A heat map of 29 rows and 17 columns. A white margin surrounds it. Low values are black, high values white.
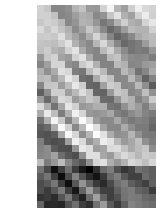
On average the colour sits 60% of the way up the scale. Streaks slant down to the right. A horizontal seam about 80% of the way down splits the table, and the top part is higher.
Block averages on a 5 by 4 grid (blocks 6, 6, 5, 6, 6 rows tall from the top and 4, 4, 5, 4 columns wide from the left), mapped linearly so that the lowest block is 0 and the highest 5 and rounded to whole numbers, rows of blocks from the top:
5445
4443
4533
2454
0011
